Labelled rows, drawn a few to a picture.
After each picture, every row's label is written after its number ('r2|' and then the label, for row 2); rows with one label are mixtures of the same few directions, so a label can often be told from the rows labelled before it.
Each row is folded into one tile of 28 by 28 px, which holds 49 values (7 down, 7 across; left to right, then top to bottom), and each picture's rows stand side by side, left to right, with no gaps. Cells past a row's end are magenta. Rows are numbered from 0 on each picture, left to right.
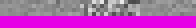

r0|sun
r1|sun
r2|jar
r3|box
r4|sun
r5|sun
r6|jar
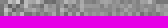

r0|box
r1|sun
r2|box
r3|sun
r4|box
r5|sun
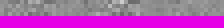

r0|box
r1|sun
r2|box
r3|jar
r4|sun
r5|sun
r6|sun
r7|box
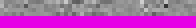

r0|jar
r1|sun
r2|sun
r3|sun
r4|box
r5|jar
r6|sun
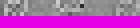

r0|box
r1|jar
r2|jar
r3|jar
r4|box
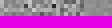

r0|jar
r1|jar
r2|box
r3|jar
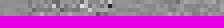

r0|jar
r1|jar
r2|jar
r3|jar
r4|jar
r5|sun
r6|sun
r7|box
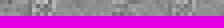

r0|sun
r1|box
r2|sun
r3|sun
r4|sun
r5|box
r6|box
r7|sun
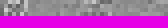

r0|box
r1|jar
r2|box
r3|sun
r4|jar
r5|sun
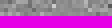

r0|sun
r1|jar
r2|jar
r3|jar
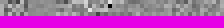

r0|box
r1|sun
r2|sun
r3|jar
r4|sun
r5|jar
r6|box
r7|box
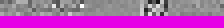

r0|sun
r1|jar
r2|jar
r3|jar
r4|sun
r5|box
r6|jar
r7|jar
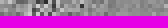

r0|sun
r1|box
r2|jar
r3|box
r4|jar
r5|jar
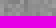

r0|box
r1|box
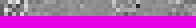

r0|box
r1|sun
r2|jar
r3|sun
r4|jar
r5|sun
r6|sun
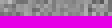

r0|sun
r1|box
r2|box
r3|box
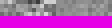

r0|sun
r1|sun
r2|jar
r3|box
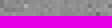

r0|jar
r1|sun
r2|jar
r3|jar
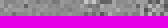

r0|jar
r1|box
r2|jar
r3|sun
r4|jar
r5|box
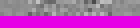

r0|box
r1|sun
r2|box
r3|sun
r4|sun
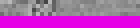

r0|sun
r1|box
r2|jar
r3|sun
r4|jar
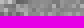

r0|sun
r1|jar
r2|jar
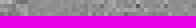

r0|sun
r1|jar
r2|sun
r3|box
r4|jar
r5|jar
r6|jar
